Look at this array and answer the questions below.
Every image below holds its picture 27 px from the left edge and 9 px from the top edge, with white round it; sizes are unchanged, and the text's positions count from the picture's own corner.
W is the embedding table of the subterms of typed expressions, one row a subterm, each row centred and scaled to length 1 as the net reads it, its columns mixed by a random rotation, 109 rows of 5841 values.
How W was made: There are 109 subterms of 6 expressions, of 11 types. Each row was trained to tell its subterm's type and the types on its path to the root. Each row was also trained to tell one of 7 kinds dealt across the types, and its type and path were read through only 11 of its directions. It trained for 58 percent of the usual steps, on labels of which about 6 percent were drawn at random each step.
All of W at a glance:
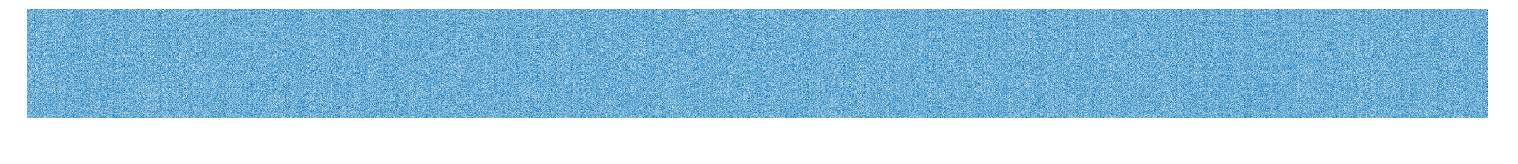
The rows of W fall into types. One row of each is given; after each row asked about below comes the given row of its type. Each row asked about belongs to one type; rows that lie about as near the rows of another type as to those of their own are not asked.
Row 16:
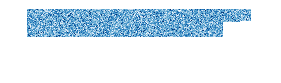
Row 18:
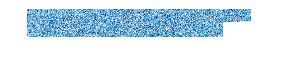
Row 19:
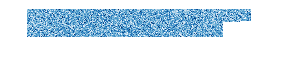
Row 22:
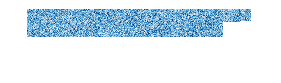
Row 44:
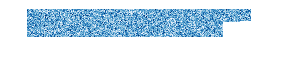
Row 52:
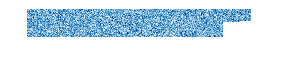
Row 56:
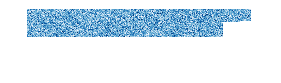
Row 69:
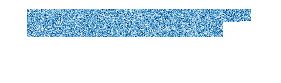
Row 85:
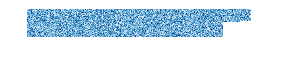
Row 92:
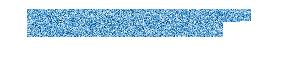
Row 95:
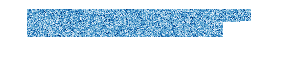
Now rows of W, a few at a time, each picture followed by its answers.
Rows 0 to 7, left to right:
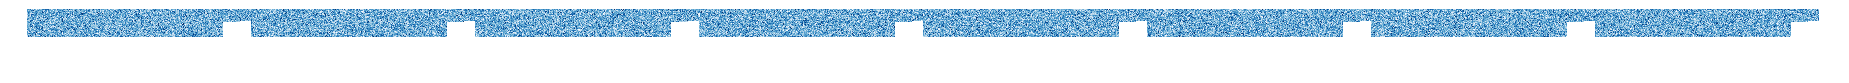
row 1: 19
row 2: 44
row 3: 52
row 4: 85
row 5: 16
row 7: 44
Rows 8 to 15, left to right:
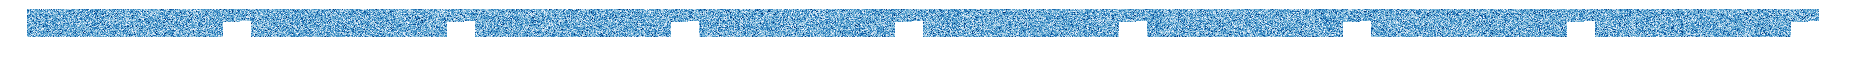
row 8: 69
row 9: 19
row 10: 18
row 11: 16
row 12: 19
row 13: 52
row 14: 22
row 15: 19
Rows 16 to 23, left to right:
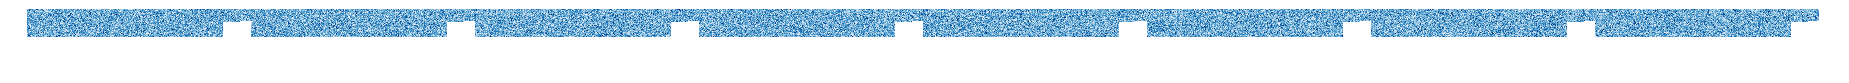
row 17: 92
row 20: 44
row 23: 95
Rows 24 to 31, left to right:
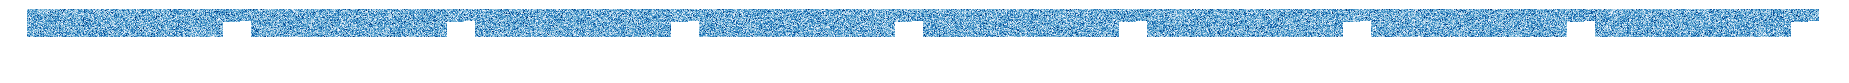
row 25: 16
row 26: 95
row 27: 92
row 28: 92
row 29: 44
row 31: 18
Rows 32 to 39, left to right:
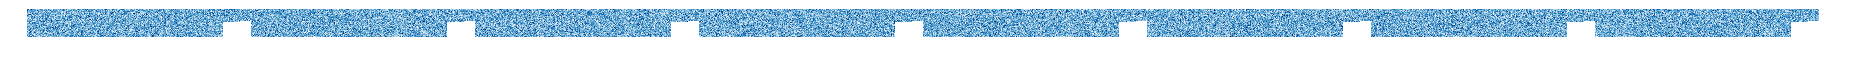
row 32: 44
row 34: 19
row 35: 85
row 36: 44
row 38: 92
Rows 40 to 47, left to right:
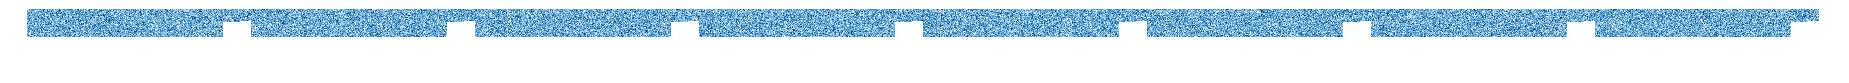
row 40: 95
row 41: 22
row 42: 56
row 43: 92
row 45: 22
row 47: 22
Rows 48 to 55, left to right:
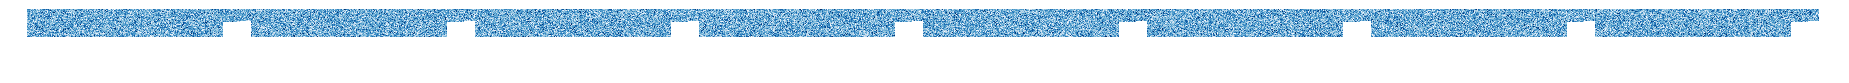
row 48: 52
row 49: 85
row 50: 69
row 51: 18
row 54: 18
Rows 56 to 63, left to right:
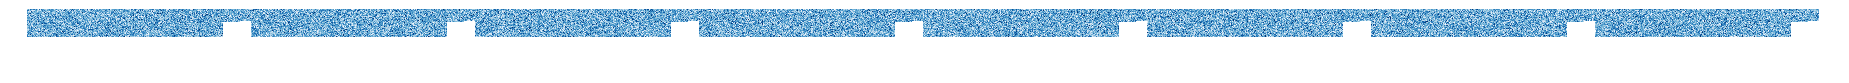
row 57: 16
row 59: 22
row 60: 85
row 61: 92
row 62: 69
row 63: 56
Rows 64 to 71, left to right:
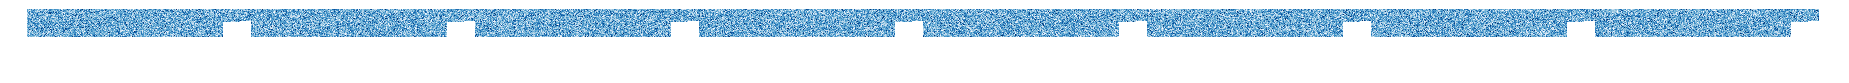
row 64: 52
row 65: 19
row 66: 92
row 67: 56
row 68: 56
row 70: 85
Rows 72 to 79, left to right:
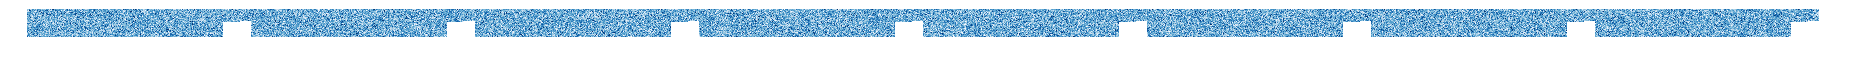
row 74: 85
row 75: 95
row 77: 95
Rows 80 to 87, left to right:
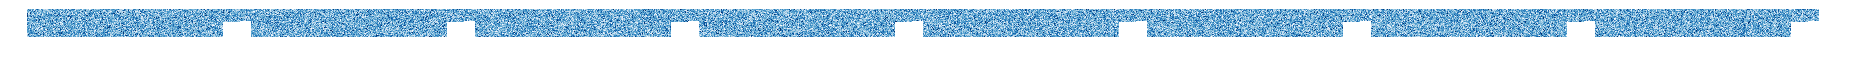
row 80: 56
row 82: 95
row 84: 22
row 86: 22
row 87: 19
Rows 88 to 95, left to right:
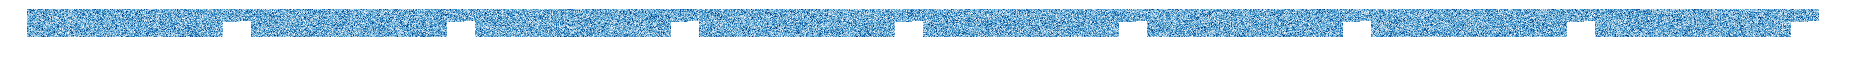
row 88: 22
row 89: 44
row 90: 85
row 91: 22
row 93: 16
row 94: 18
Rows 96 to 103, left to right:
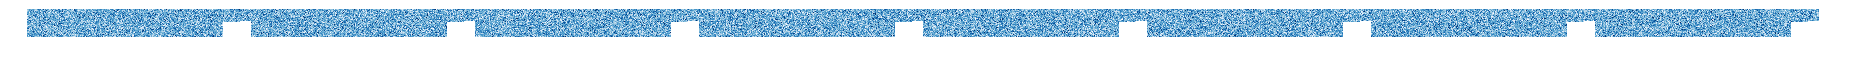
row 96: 22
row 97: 85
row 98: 85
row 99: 52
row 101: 95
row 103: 18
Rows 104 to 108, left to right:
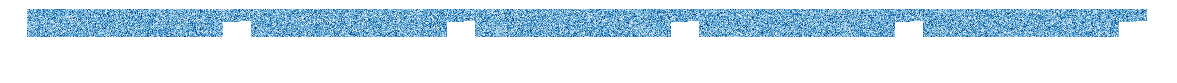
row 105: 69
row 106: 85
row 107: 44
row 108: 44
